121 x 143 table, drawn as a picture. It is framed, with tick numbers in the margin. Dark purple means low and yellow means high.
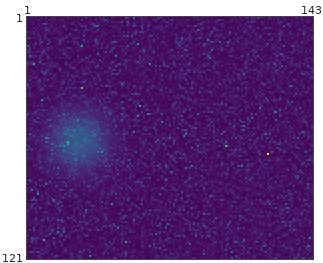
One bump rises in the middle left. No regular stripes run through it. No row or column stands out. Most values sit low, with a long tail of high ones. The middle left is the ninth with the highest average.
